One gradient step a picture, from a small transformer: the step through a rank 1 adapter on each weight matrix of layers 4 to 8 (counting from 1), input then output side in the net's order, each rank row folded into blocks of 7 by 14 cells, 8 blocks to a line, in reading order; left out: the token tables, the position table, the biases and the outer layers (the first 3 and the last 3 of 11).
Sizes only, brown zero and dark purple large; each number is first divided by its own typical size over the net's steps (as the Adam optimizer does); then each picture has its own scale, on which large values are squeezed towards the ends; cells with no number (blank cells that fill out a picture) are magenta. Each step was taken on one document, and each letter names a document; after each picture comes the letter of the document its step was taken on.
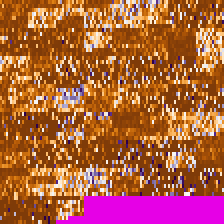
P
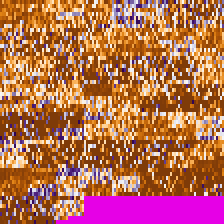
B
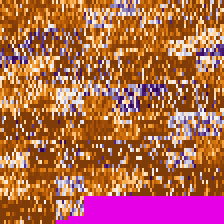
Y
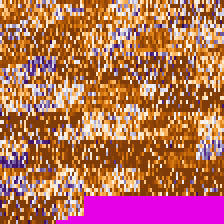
B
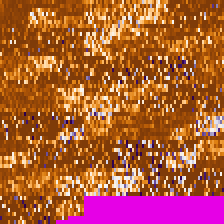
P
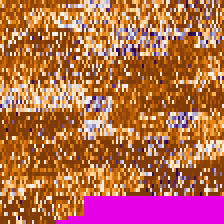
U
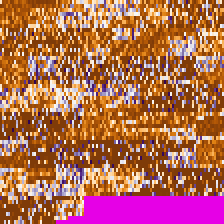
Y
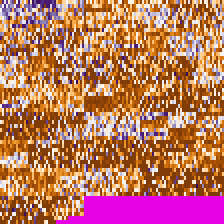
B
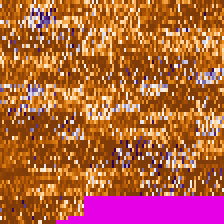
P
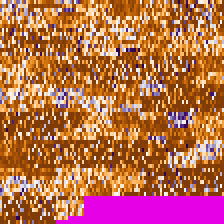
U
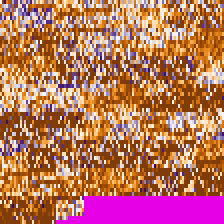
B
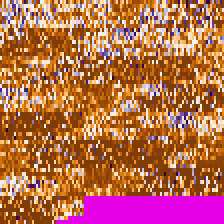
U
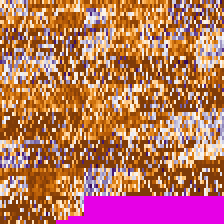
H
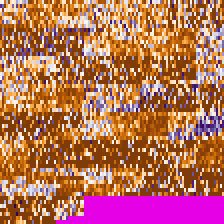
H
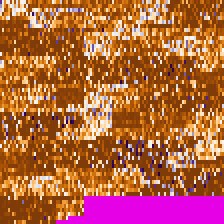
P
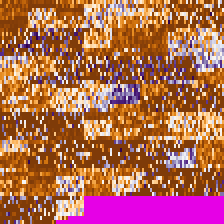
Y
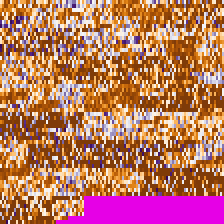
B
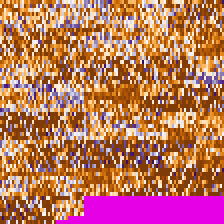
B
